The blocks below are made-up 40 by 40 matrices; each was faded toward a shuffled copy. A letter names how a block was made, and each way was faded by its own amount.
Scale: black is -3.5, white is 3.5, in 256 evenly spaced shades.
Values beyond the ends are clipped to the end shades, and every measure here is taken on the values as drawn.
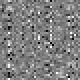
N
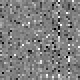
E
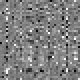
N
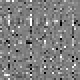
N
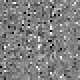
E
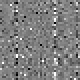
N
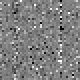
E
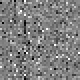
E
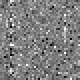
E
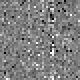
E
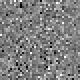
E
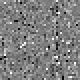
E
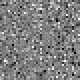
E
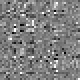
N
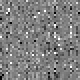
N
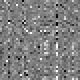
N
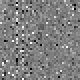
E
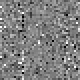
E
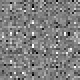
N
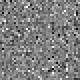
E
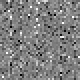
E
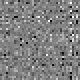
N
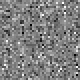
E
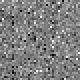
E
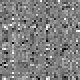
N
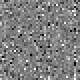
E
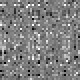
N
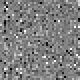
E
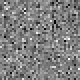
E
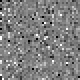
E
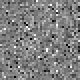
E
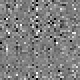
N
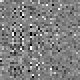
N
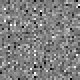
E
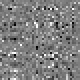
N
